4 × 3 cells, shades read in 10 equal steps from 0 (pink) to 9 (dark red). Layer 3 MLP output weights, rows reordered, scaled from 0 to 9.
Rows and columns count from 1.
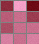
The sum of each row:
16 13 11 7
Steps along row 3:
down same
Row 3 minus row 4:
3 0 1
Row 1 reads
7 0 9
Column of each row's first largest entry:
3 3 1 2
